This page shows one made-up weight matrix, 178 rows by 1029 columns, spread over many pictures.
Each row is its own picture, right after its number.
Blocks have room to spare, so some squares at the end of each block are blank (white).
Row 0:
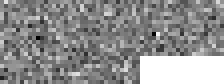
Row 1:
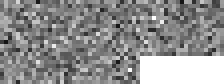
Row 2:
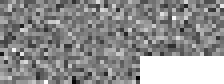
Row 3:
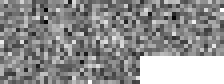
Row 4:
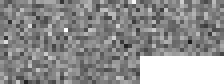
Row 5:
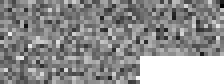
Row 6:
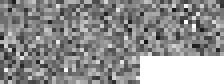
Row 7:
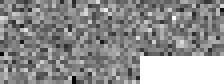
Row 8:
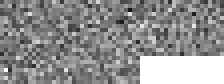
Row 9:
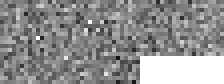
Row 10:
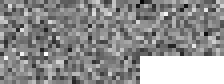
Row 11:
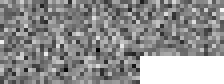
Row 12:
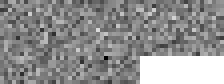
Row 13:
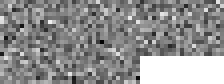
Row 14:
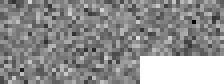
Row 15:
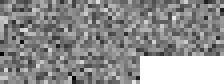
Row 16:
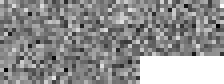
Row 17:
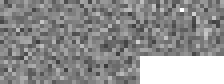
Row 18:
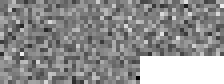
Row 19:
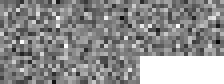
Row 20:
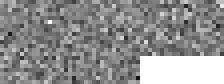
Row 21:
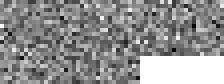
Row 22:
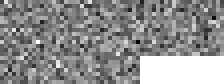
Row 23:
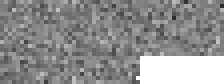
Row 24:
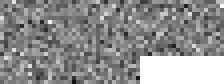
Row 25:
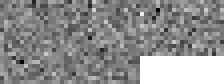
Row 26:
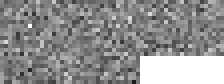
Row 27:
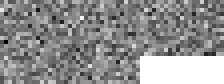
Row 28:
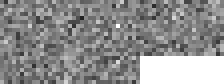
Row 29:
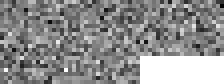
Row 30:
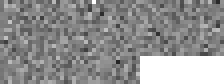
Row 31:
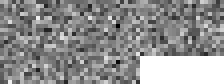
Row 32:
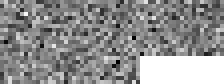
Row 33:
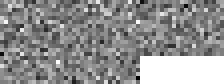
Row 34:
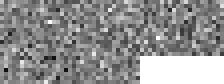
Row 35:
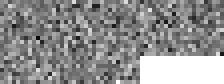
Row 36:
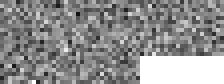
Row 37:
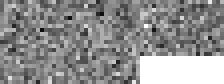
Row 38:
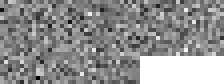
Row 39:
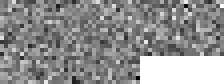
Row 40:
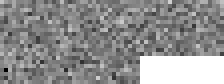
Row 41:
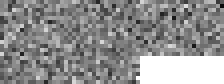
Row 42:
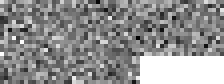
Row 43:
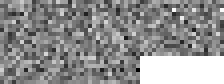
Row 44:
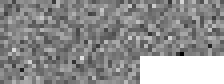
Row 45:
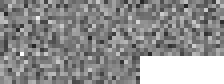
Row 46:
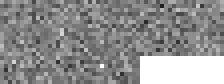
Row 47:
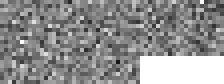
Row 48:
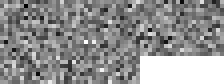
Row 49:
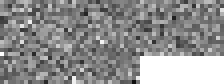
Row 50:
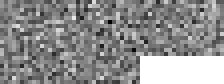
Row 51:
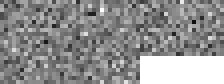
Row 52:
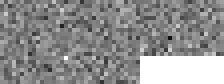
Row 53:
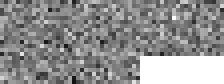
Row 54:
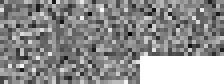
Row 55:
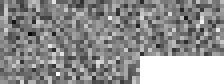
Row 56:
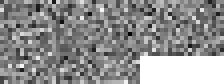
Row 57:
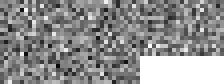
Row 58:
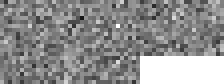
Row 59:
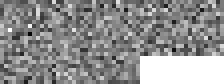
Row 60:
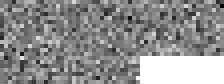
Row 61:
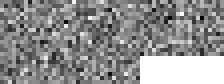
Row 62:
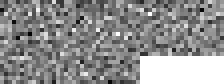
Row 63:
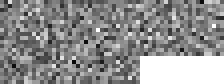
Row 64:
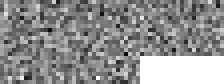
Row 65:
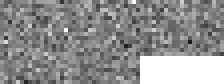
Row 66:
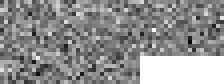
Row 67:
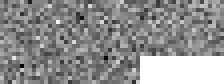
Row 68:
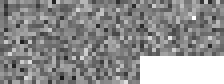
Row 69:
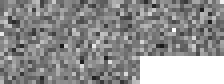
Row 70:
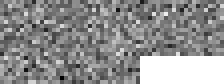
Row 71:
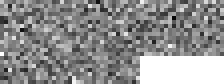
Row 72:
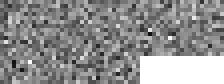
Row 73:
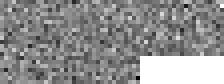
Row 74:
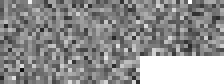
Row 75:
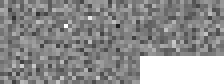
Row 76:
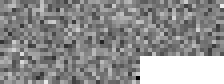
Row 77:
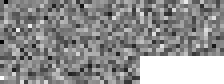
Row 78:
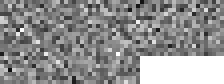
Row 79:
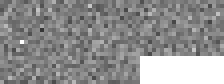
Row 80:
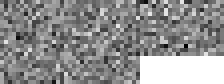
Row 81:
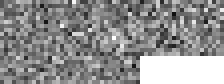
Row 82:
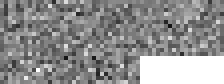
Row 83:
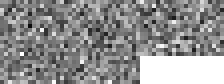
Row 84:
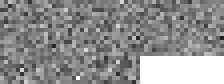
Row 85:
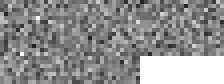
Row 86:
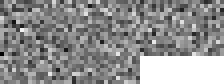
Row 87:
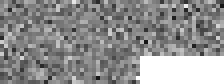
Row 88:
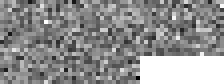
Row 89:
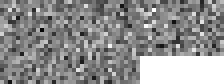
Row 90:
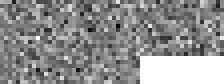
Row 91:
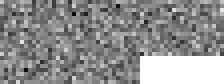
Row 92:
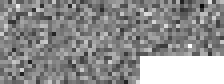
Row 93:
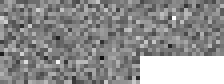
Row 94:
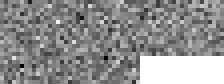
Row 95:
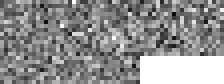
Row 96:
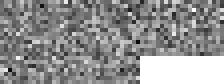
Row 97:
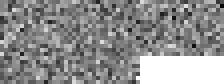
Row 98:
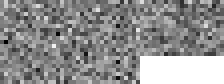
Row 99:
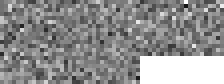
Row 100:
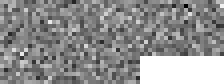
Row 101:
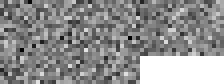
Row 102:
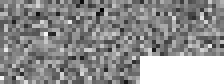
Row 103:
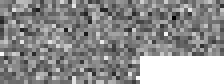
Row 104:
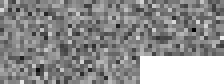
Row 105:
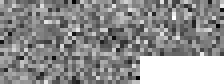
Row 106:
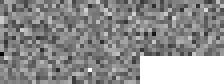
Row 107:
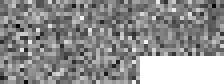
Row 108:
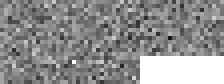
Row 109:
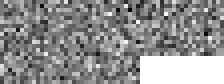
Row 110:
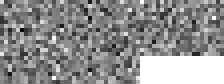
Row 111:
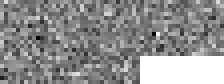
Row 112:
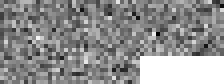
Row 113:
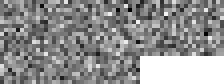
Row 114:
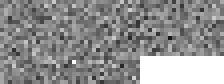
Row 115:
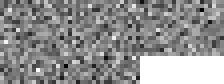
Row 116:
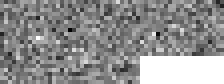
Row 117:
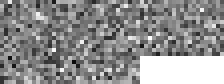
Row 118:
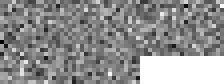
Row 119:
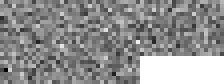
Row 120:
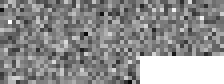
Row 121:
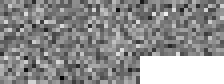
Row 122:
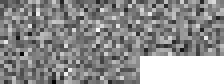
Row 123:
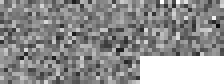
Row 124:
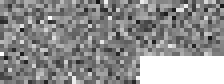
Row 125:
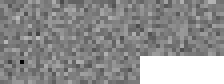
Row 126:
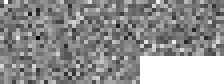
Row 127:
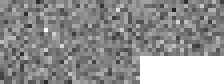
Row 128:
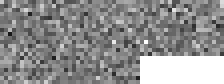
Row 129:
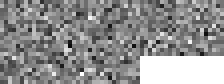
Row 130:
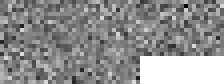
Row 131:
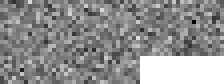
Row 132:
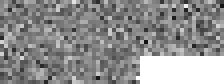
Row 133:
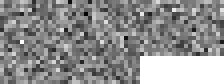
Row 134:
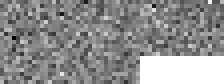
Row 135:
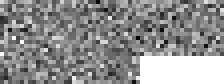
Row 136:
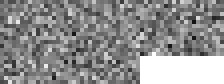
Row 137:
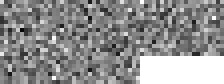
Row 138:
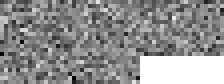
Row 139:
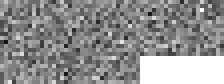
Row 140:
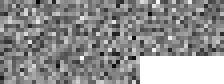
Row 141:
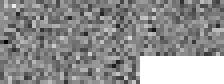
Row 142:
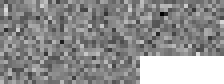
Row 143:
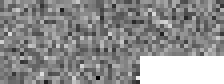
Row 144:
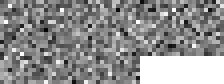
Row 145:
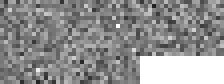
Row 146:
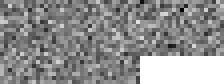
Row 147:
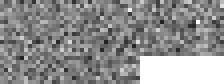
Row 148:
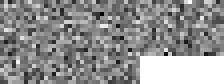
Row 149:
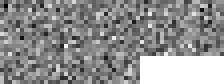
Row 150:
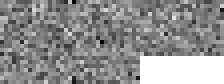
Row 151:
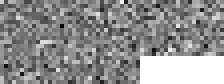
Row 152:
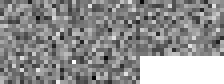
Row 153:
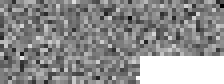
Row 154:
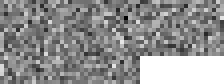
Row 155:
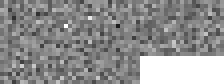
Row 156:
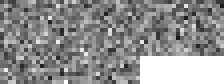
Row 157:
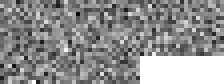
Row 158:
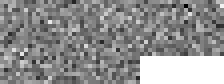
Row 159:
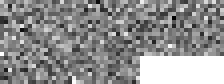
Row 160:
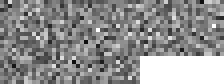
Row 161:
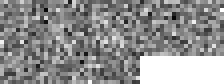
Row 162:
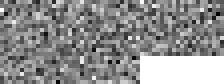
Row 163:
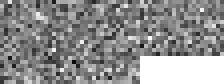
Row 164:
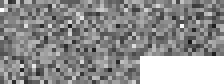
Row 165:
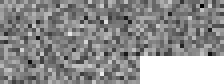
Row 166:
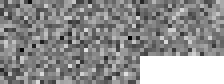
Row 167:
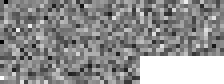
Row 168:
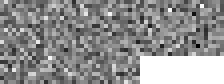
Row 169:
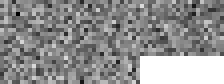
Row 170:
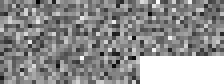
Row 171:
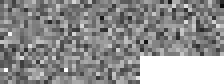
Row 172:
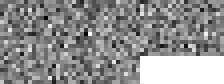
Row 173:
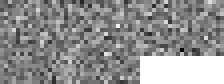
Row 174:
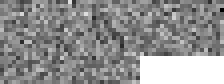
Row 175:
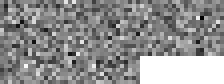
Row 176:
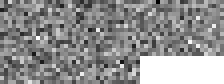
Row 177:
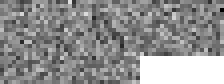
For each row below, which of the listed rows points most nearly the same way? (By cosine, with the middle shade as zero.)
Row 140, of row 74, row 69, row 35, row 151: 74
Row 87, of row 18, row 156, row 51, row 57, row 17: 156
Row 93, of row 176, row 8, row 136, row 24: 24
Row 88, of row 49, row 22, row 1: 1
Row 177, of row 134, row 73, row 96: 73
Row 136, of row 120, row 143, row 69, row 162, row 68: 120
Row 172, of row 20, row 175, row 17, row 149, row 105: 149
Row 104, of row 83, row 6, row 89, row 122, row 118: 83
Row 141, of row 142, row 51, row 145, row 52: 142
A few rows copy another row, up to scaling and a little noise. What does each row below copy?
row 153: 60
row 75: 155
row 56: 54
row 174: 177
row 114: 108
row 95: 81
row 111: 0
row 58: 28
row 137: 110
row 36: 157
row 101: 166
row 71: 159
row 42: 135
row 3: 161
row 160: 63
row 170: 140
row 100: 158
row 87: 132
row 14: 131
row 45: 85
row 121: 70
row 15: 138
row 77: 167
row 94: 67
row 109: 113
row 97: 41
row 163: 117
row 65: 4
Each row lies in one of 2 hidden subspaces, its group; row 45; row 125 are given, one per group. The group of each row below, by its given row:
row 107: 125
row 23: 45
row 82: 125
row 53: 45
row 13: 45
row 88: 45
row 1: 125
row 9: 125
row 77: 45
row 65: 125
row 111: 45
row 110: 45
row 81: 45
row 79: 125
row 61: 125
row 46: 45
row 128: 45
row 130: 45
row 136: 125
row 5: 45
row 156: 45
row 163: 125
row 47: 125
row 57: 125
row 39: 45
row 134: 125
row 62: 125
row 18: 45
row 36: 125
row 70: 45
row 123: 45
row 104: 125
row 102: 125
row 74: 125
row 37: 125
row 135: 45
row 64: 125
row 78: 45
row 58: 125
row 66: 125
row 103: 45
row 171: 45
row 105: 45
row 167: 45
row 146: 45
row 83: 125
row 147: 45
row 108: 125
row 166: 125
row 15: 45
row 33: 45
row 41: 45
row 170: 125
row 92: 125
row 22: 45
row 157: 125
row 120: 125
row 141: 125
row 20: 45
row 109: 45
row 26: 125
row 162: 125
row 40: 45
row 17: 45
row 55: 125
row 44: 125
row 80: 125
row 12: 125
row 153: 45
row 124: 45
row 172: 125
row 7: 45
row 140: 125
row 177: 45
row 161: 45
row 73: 45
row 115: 125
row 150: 45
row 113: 45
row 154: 45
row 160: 125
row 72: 125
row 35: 125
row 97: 45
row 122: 125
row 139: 125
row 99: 45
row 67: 125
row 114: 125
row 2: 45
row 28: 125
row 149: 125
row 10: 45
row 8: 45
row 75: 125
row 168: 45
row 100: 45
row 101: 125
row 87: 45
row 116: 45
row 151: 125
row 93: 45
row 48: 125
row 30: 125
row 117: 125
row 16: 45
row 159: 45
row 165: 125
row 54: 125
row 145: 125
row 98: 125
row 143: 45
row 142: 45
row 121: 45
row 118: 45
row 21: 45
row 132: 45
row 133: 45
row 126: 125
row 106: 45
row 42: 45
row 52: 125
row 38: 125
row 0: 45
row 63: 125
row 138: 45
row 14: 125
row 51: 125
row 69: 125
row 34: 45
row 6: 45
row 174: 45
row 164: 125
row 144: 45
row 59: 125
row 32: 125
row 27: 125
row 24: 45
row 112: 45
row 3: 45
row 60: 45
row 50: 125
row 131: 125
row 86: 45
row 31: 125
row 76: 45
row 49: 45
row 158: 45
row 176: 125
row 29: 45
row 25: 45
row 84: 125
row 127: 45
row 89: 125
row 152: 125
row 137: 45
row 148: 125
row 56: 125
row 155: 125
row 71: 45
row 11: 45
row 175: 125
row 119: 45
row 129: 125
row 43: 45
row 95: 45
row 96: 45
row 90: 125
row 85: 45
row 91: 45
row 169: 125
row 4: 125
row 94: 125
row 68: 125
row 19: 125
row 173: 125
